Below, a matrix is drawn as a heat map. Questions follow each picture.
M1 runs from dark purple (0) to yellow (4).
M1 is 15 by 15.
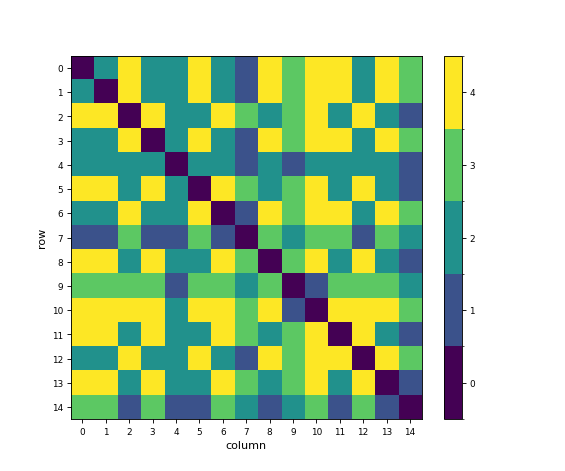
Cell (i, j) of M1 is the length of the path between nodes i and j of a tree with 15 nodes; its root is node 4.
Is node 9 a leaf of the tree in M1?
no
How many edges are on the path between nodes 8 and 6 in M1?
4
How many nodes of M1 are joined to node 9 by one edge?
2
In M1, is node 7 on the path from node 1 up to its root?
yes
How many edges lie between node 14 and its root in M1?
1
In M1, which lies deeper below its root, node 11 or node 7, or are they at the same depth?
node 11
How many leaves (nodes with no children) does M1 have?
11
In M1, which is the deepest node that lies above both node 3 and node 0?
7
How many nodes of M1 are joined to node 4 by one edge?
3
